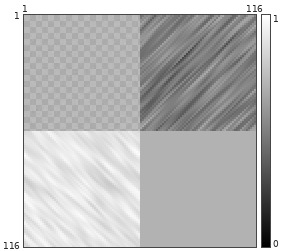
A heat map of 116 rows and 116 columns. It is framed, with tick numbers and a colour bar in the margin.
The table splits into 2 rows of 2 panels. Panel 1,1: high, checkered, faint in contrast. Panel 1,2: middling, slanting up to the right. Panel 2,1: very high, slanting down to the right, faint in contrast. Panel 2,2: high, flat.
